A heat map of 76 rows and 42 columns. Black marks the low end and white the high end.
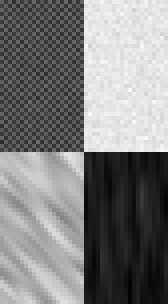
The table splits into 2 rows of 2 panels. Panel 1,1: low, checkered. Panel 1,2: very high, fine-grained, faint in contrast. Panel 2,1: high, slanting down to the right. Panel 2,2: very low, streaked downward, faint in contrast.
